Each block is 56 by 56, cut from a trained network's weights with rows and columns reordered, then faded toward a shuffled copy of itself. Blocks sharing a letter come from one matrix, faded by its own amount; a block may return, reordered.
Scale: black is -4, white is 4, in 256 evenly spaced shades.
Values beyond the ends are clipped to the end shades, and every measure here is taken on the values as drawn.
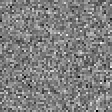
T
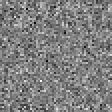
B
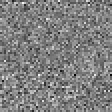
B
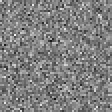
T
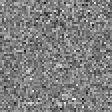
B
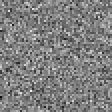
T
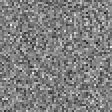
T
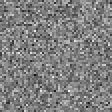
B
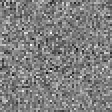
B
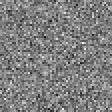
T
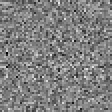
B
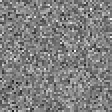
T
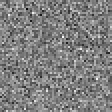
T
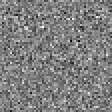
B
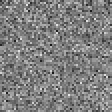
T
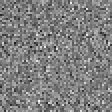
B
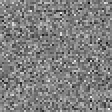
B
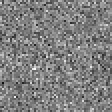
B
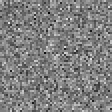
T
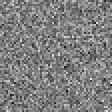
T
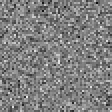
T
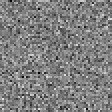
B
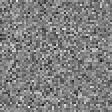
B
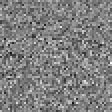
B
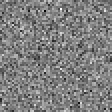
T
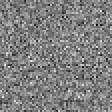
B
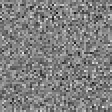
B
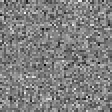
B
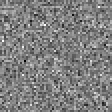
T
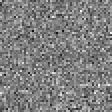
B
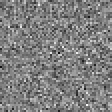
T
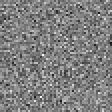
T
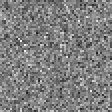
T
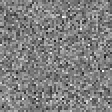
B
